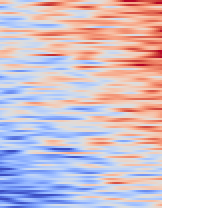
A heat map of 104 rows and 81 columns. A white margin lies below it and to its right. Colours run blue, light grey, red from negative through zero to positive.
On average the colour sits 50% of the way up the scale. Streaks run across, left to right. There is an overall slope up to the top right. The bottom left is the ninth with the lowest average. The ninth with the highest average is the top right.
